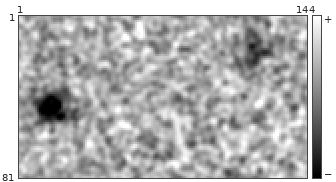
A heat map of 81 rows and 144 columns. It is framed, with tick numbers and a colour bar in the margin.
The field is mottled with small blotches. The middle left is the ninth with the lowest average. There are no lone odd cells. No single row or column stands out from its neighbours. The halves do not mirror each other. There is no overall slope. Two dips sink into the field.
